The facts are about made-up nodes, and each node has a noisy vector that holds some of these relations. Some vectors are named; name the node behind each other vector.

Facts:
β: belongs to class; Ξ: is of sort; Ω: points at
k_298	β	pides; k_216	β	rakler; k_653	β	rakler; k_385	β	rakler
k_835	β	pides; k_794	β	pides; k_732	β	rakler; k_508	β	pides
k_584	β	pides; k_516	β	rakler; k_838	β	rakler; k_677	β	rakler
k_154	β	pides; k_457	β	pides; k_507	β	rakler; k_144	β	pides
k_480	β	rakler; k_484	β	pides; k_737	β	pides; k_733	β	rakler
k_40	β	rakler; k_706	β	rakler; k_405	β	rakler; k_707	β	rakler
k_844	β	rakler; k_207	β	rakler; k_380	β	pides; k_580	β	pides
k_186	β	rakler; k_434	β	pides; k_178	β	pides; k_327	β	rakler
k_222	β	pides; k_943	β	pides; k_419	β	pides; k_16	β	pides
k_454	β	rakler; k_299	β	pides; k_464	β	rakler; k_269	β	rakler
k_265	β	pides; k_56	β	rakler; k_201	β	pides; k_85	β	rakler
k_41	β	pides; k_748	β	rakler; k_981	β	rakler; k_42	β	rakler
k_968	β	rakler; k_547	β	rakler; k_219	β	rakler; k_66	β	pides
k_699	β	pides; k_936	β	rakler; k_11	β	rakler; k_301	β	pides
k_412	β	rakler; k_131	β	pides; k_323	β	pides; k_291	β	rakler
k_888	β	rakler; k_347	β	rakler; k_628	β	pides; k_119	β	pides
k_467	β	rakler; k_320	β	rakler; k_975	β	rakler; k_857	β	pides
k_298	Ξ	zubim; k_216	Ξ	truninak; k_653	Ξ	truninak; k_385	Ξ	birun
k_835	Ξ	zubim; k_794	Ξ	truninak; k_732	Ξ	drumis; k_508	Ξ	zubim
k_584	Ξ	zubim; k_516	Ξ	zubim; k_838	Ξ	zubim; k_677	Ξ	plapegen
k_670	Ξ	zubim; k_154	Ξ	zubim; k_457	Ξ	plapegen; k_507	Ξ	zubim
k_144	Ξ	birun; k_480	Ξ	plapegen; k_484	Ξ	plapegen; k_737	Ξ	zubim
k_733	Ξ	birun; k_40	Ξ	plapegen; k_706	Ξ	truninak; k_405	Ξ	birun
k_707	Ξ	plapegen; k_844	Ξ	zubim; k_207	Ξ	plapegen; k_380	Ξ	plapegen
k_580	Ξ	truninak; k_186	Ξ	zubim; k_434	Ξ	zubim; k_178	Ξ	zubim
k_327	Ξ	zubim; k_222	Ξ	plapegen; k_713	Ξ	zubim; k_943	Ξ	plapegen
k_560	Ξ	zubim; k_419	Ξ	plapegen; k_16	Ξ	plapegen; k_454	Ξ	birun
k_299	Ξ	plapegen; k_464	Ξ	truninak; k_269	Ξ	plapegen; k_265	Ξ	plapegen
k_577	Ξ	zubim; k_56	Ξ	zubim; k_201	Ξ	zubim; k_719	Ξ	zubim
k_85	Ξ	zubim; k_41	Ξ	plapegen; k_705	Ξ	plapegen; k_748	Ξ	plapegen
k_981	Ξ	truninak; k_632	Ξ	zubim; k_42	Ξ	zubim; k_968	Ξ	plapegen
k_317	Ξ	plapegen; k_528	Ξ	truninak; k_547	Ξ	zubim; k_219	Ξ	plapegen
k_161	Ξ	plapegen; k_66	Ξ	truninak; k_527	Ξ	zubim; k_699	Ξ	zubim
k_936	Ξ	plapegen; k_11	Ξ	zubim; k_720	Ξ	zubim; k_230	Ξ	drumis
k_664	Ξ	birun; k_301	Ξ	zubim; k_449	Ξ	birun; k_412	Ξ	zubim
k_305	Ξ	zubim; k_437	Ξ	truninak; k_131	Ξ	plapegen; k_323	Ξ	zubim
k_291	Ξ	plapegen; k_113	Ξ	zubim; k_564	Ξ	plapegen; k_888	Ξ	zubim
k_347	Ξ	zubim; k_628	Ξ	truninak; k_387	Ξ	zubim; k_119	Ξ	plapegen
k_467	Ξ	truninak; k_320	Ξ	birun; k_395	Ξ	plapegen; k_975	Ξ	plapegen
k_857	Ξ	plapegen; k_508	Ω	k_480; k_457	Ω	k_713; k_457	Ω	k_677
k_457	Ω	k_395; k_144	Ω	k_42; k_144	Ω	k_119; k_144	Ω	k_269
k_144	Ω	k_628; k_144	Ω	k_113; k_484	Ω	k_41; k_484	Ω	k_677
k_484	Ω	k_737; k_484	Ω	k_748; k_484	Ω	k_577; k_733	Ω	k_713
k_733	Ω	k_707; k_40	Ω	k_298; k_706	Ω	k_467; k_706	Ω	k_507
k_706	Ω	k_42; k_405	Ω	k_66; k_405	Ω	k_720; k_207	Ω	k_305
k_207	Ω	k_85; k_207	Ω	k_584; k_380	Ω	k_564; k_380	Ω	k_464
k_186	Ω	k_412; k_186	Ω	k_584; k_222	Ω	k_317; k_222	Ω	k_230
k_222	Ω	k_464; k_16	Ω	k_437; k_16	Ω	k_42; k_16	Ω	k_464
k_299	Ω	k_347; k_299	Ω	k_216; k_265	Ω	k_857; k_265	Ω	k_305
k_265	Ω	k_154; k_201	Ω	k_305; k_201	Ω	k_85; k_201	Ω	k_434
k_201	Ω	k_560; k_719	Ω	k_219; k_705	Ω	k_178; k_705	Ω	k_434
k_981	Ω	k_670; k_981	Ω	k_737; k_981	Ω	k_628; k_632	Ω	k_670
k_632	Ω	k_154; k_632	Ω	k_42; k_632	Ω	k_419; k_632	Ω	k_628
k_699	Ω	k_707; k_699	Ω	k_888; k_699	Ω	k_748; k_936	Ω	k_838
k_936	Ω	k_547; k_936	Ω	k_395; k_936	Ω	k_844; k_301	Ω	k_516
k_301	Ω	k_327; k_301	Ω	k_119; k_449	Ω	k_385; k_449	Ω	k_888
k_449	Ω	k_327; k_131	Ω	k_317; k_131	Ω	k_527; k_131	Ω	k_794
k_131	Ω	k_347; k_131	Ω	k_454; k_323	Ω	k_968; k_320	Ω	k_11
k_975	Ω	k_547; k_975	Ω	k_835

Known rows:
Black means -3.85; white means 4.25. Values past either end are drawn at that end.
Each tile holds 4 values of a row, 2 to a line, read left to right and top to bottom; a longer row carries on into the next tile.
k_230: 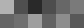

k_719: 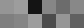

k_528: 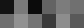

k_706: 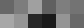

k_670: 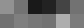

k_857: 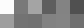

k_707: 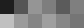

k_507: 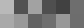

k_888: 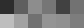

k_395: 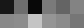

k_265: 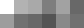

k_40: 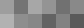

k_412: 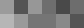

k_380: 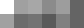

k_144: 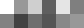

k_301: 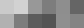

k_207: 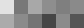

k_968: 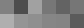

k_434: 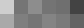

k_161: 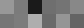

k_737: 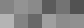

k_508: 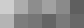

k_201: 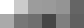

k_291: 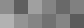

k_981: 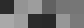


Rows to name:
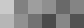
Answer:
k_186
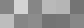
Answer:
k_457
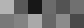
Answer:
k_527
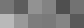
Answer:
k_11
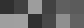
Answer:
k_467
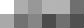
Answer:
k_131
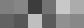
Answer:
k_449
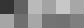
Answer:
k_733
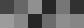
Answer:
k_628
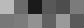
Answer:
k_560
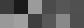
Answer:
k_464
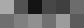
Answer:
k_305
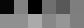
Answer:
k_713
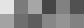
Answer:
k_419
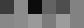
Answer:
k_577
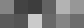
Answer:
k_664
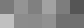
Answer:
k_835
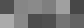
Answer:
k_580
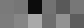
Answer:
k_720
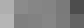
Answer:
k_298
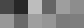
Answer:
k_385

